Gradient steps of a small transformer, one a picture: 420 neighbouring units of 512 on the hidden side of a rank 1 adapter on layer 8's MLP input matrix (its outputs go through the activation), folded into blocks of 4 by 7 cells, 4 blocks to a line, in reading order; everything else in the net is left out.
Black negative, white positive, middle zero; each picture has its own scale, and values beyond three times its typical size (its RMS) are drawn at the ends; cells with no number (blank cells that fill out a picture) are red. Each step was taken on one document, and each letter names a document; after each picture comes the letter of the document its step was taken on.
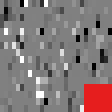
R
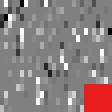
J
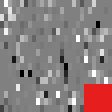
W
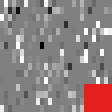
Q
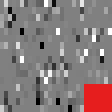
Q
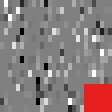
J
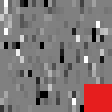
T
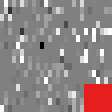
Q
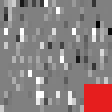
R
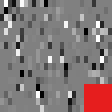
R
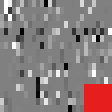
T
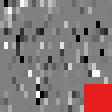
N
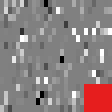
Q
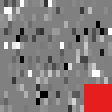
N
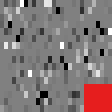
N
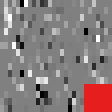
R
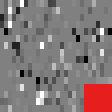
W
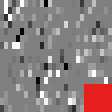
J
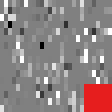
Q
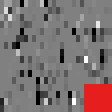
T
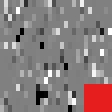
T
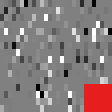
R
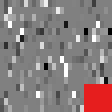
J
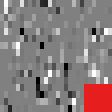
T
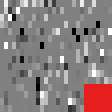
T
